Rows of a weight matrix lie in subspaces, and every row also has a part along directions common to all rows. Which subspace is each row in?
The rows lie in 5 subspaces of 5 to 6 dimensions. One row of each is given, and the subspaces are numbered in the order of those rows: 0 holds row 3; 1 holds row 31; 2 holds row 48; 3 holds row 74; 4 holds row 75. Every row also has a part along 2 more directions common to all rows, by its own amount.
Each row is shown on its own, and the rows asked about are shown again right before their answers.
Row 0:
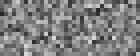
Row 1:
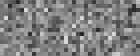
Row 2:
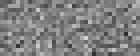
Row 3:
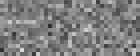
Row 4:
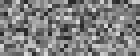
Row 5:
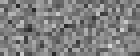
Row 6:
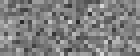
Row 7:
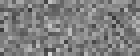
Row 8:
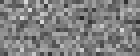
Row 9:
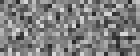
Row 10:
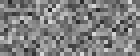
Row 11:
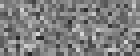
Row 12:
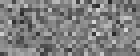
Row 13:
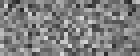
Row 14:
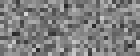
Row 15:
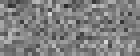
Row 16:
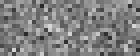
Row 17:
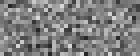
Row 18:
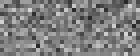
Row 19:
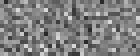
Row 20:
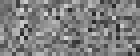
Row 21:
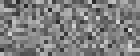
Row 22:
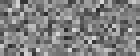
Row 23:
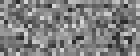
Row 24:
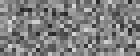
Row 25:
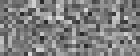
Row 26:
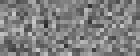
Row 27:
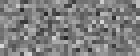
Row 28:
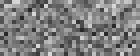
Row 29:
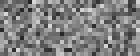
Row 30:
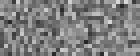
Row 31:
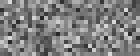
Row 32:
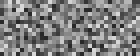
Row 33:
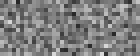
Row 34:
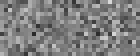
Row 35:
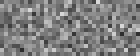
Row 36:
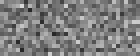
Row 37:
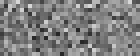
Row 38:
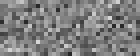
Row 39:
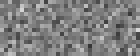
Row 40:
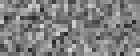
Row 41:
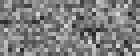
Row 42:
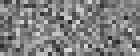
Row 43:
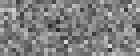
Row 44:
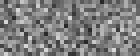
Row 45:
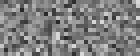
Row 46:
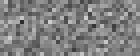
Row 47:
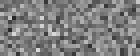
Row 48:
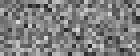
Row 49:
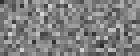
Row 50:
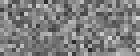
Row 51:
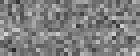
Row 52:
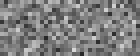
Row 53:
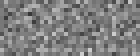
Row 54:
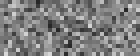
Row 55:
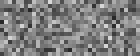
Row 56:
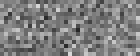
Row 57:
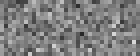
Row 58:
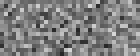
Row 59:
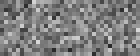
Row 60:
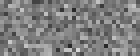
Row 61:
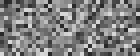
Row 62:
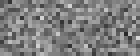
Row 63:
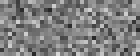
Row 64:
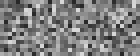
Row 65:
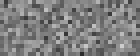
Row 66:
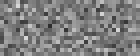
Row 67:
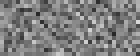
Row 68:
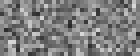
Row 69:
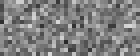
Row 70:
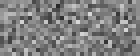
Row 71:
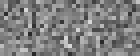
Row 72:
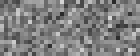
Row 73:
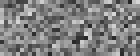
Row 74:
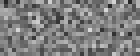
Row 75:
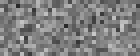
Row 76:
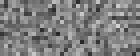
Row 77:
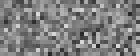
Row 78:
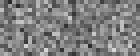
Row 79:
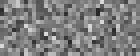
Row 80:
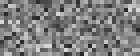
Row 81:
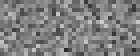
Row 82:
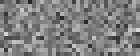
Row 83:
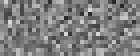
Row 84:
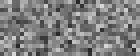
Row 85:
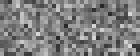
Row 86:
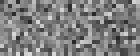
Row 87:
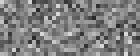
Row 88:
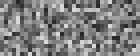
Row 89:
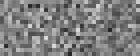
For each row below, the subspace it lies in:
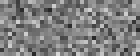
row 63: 0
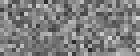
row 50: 2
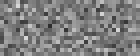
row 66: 4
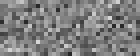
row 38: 2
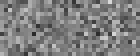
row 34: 3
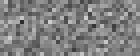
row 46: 3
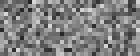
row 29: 1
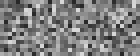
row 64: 0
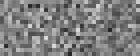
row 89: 2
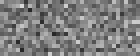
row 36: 1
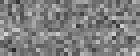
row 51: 2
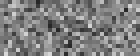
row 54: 1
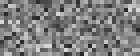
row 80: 1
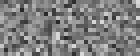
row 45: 4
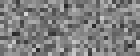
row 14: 0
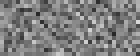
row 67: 0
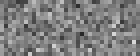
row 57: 3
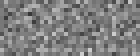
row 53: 3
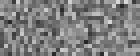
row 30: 4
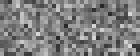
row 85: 0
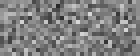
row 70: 3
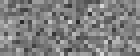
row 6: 3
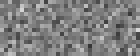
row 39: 0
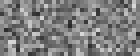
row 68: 0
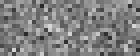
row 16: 1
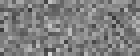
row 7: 1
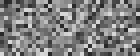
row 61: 2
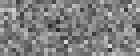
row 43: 1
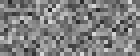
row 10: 3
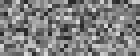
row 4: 4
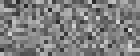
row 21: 3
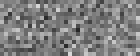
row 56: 2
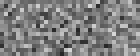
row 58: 2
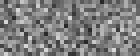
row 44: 4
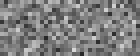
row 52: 3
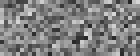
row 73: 3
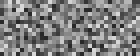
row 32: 0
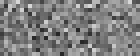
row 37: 2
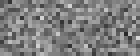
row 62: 1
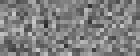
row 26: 2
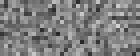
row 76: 2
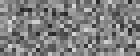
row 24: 0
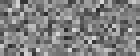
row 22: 4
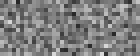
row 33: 4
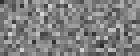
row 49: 1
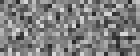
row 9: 4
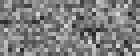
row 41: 0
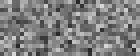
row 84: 0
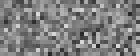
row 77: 0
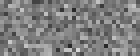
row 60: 1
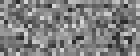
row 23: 4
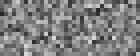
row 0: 4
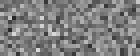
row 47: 0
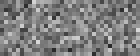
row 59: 1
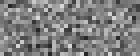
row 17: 1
